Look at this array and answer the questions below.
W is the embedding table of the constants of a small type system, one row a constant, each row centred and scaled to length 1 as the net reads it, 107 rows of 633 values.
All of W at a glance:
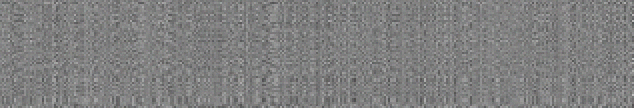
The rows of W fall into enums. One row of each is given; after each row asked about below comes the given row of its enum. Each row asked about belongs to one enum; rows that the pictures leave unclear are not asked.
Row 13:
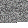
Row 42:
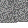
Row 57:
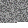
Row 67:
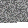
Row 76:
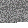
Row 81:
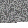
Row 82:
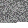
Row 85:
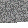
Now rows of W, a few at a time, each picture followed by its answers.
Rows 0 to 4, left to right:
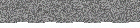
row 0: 76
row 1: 81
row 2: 67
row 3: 67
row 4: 42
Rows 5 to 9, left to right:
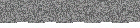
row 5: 85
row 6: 81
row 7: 85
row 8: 82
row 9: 81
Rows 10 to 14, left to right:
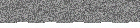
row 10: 76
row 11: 81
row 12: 42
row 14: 82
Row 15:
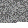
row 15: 82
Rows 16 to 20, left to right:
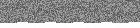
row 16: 76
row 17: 81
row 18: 76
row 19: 85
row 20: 82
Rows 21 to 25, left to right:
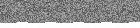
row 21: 82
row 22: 13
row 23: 57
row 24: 85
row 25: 81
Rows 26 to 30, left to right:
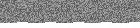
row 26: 67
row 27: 85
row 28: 85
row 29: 42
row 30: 76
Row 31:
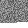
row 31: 42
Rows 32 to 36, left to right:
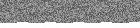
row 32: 57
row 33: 82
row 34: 76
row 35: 82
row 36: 85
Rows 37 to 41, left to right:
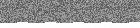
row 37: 76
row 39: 57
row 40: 76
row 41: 76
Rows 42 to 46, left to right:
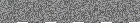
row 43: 85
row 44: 42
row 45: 81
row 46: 85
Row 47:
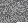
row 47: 82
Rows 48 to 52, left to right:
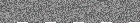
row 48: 57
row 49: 85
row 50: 76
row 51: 82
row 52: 42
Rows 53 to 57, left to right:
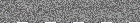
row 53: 67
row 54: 81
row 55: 76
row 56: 76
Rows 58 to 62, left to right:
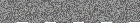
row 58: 42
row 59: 82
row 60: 85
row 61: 81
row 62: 42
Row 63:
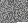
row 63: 42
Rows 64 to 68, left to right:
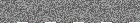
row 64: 67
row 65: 81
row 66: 76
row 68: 76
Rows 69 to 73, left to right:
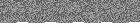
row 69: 82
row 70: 42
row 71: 82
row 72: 57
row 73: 42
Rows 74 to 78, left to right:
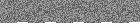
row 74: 42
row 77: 85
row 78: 81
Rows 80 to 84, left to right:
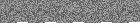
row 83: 42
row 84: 81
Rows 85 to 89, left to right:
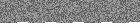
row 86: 57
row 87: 82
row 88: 85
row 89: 42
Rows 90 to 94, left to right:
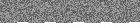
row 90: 57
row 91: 82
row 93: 82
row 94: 42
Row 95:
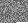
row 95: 82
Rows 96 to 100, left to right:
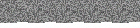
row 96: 67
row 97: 81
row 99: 81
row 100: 81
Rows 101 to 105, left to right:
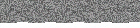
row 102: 67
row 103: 81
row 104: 57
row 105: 13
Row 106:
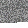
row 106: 76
